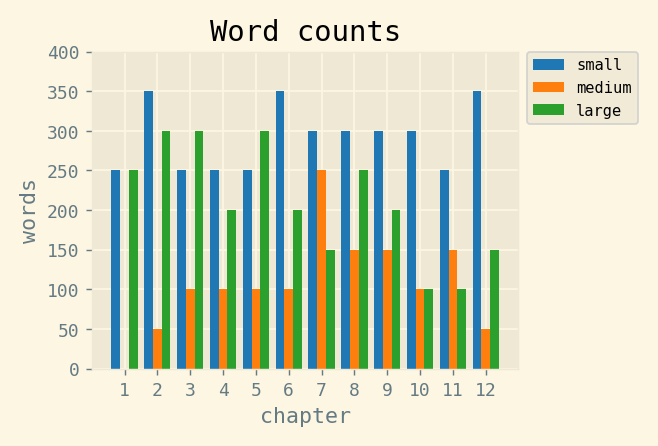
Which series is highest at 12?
small
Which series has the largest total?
small
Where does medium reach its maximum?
7
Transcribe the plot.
Title: Word counts
x-axis: chapter, ticks 1 2 3 4 5 6 7 8 9 10 11 12
y-axis: words, ticks 0 50 100 150 200 250 300 350 400
Legend: small, medium, large
Values:
small: 250 350 250 250 250 350 300 300 300 300 250 350
medium: 0 50 100 100 100 100 250 150 150 100 150 50
large: 250 300 300 200 300 200 150 250 200 100 100 150
